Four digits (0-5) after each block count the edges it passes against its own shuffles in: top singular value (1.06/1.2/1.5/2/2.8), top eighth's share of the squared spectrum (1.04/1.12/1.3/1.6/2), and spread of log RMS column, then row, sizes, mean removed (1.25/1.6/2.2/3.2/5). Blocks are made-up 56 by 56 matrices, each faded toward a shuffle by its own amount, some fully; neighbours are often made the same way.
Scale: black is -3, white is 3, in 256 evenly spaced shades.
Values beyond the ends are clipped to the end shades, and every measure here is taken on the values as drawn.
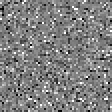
1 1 0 0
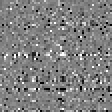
4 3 1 2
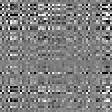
5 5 4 4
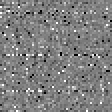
3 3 0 1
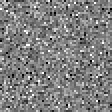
0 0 0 0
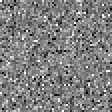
0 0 0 0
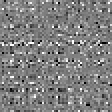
4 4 2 3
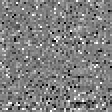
3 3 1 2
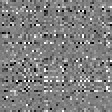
4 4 2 3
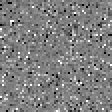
2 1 0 0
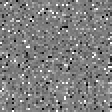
2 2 0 0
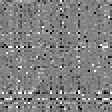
4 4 2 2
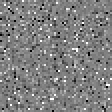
2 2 0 0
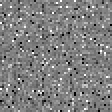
1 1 0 0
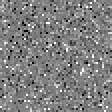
1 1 0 0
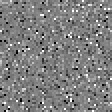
2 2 1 0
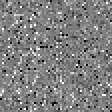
2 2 1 0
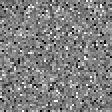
0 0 0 0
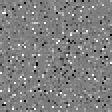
0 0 0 0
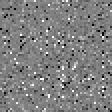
3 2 1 1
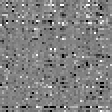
4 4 2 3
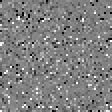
2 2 0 1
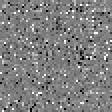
2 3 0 1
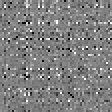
4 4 2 3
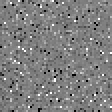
0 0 0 0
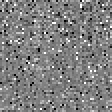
2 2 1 0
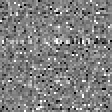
3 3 1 2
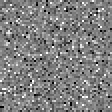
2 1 0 0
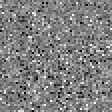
0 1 0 1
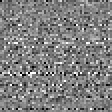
3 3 0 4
